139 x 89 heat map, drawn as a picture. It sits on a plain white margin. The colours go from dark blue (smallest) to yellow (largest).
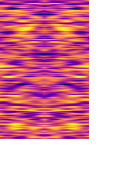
Grain: streaks across. Slope: none. Average level on the scale: 50%. Mirror symmetry: left to right.
